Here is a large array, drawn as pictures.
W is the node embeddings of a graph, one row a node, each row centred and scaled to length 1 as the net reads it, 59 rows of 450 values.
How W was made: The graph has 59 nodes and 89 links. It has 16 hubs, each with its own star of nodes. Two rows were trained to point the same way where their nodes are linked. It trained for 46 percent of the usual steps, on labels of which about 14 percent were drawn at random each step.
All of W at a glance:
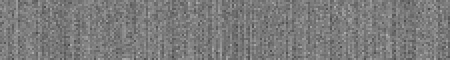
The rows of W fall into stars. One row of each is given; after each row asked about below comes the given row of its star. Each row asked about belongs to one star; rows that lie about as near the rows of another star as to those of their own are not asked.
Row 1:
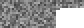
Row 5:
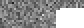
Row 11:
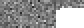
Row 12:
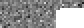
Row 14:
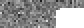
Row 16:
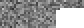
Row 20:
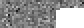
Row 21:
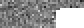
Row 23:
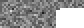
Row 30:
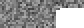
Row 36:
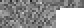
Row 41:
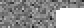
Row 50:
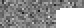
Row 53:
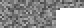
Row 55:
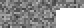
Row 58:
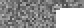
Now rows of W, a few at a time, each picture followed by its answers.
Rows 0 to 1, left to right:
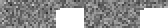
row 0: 58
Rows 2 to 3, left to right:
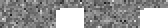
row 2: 30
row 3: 1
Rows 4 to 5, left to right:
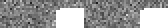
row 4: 12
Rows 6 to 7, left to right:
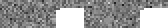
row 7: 1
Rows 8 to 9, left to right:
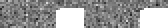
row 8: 16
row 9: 14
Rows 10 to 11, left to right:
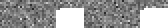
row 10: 12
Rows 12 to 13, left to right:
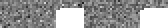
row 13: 50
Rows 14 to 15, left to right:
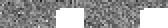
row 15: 58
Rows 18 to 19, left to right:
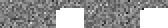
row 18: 5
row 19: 11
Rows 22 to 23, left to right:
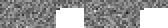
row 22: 23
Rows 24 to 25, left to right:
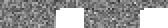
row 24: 14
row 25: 23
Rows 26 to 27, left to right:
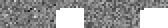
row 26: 55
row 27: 11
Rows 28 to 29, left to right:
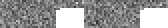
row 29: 58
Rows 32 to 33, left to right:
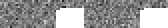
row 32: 50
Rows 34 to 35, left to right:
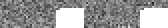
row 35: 30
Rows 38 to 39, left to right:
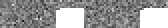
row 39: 21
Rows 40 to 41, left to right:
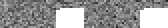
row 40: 20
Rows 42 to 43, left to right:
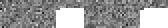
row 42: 55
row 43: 36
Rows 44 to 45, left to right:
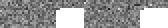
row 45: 53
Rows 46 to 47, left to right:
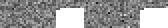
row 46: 21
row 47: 20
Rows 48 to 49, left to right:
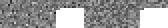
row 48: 14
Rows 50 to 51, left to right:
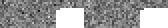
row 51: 16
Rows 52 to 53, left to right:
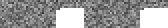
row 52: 5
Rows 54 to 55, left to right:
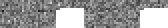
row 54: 36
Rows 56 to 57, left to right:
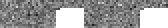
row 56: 12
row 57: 53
